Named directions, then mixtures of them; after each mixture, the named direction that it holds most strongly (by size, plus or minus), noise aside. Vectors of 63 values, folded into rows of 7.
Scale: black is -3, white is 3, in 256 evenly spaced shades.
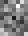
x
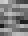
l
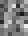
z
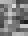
l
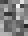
x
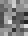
z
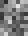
x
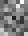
x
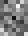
x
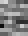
l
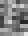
l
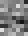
l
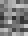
l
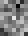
x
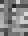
l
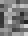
l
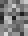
z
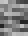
l
